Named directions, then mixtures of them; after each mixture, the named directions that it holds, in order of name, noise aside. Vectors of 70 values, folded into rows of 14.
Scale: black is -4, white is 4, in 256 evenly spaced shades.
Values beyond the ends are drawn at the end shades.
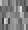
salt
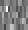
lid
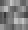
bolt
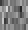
lid, salt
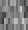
bolt, salt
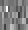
lid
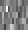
lid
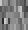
salt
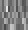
lid, salt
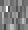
lid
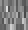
lid, salt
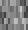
bolt, salt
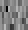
lid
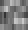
bolt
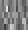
lid, salt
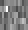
bolt, lid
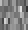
salt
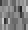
salt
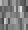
salt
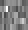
bolt, lid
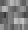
bolt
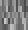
lid, salt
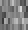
bolt, salt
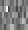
lid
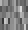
salt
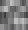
bolt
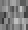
bolt, salt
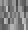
lid, salt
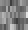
bolt, lid
